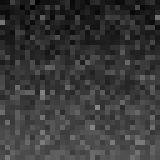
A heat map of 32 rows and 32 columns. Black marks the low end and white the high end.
Histogram: bell-shaped. Slope: up to the bottom. Average level on the scale: 20%. Grain: fine.
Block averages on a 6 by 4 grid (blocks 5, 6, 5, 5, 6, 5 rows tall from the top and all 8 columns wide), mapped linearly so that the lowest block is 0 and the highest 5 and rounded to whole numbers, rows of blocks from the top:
0000 / 1111 / 2223 / 3333 / 4444 / 5555
